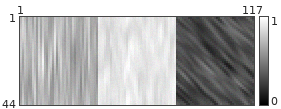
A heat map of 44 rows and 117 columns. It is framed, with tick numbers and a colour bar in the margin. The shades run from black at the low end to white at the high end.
It is made of 1 by 3 panels. Panel 1,1: high, streaked downward. Panel 1,2: very high, streaked downward, faint in contrast. Panel 1,3: low, slanting down to the right.
